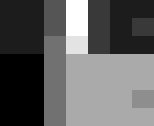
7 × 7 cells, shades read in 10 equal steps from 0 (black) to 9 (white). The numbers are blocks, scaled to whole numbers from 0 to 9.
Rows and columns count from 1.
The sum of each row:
18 19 18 28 28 27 28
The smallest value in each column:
0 0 3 6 2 1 1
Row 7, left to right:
0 0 4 6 6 6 6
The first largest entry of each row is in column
4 4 4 4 4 4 4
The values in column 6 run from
1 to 6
